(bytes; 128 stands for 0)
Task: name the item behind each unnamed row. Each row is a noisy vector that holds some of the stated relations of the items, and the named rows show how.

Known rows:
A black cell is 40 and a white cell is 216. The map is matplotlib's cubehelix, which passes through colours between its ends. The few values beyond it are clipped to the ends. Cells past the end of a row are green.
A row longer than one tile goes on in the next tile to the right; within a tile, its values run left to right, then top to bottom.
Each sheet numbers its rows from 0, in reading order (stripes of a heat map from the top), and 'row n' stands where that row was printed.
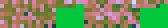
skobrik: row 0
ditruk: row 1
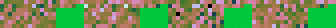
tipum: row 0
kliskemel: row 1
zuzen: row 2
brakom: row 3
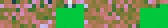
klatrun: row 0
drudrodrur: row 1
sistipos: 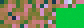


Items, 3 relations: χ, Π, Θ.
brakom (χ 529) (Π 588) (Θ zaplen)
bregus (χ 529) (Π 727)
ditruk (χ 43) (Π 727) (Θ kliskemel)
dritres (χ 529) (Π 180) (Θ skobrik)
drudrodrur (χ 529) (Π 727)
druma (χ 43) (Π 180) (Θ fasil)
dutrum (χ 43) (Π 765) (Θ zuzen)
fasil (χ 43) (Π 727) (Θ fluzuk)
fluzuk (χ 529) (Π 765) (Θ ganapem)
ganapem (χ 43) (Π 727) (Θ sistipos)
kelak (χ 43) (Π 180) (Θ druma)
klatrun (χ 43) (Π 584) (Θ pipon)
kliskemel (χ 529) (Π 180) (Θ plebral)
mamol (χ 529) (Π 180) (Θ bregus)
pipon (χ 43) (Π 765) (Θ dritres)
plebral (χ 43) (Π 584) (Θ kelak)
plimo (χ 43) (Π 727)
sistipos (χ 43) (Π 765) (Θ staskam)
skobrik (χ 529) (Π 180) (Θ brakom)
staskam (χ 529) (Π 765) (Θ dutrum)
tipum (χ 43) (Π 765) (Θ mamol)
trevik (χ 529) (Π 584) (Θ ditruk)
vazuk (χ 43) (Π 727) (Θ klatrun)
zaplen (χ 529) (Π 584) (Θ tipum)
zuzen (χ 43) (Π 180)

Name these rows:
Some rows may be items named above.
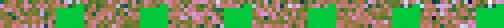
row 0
staskam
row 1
tipum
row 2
ditruk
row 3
fluzuk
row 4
pipon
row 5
vazuk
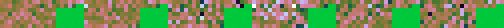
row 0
plimo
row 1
drudrodrur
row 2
bregus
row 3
trevik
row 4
tipum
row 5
dutrum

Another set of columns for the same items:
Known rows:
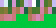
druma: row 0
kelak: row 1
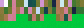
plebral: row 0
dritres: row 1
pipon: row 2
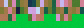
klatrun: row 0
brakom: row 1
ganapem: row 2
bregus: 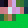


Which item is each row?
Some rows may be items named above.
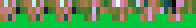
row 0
pipon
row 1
pipon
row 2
pipon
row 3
trevik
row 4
ditruk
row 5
fluzuk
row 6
staskam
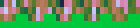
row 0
tipum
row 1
kliskemel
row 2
drudrodrur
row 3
trevik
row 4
plimo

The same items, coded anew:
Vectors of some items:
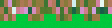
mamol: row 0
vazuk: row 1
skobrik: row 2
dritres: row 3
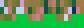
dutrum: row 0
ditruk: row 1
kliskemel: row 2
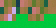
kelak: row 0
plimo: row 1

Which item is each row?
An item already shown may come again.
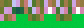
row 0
pipon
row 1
staskam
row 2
staskam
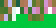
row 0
tipum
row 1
staskam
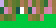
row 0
fluzuk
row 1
zuzen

